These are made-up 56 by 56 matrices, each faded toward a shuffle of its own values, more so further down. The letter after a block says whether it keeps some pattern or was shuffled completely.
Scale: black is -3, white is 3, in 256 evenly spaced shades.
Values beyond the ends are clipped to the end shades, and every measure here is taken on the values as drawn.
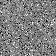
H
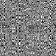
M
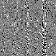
M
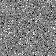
H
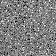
H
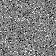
H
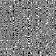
M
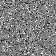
H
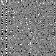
M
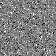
H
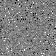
H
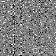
M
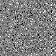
M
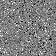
H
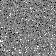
H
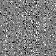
M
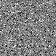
H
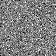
H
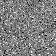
H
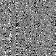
M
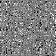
M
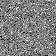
H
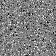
H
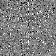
M
